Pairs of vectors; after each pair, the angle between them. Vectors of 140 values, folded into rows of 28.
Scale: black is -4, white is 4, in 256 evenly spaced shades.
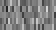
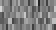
orthogonal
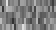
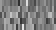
orthogonal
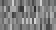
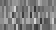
partly aligned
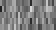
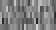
orthogonal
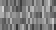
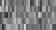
orthogonal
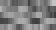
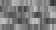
nearly opposite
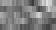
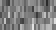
partly opposed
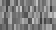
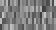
orthogonal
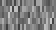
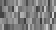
partly aligned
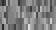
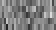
partly opposed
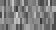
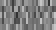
nearly opposite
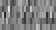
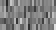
orthogonal
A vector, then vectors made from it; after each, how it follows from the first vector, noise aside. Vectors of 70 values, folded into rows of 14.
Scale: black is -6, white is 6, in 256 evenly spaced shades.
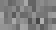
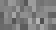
negated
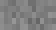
shrunk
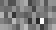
scaled up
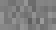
shrunk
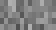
wrapped around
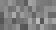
negated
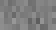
shrunk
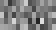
scaled up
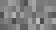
negated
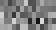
scaled up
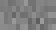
shrunk
